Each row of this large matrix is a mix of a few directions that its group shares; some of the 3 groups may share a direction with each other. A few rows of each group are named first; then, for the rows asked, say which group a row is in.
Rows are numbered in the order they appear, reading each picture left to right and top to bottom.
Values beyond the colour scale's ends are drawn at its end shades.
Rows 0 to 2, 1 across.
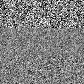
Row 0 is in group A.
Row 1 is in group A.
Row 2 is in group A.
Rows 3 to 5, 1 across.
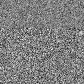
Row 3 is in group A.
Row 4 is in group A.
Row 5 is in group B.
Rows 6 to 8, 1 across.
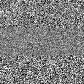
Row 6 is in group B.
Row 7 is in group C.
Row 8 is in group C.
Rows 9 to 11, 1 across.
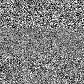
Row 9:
C
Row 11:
B
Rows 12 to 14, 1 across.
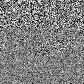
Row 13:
A
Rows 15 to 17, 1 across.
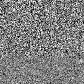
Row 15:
B
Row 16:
A
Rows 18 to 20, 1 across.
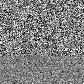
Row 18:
C
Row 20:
C
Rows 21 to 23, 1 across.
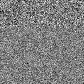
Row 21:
B
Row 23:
C
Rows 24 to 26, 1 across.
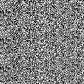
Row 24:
B
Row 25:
B
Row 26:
B
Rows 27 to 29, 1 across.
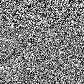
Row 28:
A
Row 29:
B
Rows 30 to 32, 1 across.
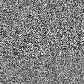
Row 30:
C
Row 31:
A
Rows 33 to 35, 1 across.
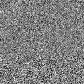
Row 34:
B
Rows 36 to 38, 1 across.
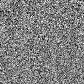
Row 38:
B
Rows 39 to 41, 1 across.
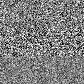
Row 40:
C
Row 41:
B
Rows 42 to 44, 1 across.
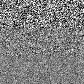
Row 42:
C
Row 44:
A
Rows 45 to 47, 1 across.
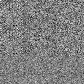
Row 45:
B
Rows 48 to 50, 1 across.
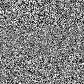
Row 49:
A
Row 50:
A
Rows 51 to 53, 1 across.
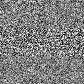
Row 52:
C
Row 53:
A
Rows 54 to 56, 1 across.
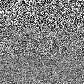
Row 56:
C
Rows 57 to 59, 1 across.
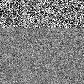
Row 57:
B
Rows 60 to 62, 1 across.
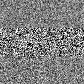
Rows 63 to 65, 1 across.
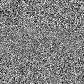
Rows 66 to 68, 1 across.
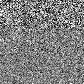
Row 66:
B
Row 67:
B
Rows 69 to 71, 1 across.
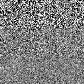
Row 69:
B
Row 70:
B
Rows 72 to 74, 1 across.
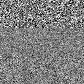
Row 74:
B
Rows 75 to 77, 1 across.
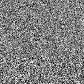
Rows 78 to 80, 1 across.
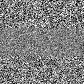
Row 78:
A
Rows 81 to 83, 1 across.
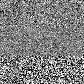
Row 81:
B
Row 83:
A
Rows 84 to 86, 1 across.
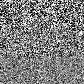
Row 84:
B
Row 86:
B
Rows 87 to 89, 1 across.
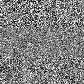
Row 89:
B
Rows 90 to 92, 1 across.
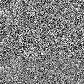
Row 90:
B
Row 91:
A
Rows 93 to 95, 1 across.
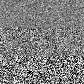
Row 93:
A
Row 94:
B
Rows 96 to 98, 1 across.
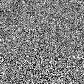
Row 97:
B
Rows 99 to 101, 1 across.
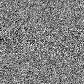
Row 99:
A
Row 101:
C
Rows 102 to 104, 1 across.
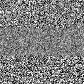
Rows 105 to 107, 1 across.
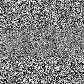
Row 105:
B
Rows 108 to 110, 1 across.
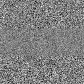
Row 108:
A
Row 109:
B
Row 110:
C
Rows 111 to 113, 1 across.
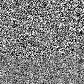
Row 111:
C
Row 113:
A
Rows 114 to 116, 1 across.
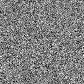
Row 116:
B
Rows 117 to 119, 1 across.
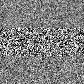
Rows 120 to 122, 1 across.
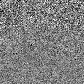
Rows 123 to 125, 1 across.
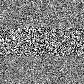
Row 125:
A
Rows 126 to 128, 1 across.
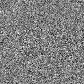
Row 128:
A
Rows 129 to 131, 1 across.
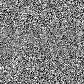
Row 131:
B
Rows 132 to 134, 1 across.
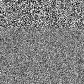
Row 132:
B
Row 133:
B
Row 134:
A
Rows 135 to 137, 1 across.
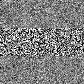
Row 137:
B
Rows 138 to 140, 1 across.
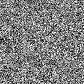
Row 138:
C
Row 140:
C
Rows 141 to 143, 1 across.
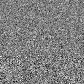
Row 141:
A
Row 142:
A
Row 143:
B
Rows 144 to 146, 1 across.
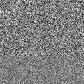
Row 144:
B
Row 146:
A
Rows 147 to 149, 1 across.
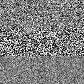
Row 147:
C
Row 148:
C
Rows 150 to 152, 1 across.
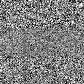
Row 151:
B
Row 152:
B
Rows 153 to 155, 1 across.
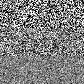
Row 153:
A
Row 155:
A
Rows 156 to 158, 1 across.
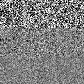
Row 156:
B
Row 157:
B
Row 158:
B
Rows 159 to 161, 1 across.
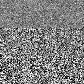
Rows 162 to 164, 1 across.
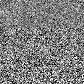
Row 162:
B
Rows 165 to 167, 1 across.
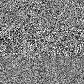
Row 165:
A
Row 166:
B
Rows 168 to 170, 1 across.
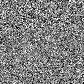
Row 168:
A
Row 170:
C
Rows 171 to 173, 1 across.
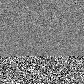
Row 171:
C
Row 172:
A
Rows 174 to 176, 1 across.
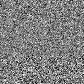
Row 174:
A
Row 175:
C
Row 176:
A
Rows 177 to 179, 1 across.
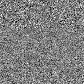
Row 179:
C
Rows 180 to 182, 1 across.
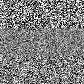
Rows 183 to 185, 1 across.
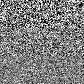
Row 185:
A
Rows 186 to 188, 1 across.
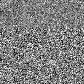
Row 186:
B
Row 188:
C
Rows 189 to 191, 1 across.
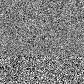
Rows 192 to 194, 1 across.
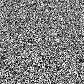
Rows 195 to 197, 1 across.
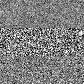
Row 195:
B
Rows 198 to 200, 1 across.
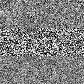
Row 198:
B
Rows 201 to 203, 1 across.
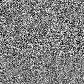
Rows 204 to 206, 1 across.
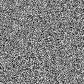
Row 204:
C
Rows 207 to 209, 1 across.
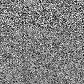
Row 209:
B
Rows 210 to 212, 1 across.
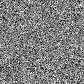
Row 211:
A
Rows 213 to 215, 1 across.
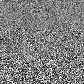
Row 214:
B
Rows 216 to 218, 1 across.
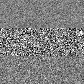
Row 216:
A
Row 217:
A
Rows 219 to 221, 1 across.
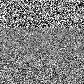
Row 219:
A
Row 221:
C
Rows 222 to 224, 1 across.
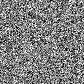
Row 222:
A
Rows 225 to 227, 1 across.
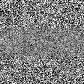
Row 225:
B
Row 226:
B
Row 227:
C
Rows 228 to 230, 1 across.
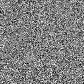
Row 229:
A
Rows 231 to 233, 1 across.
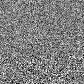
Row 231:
B
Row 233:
A
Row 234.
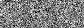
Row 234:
B
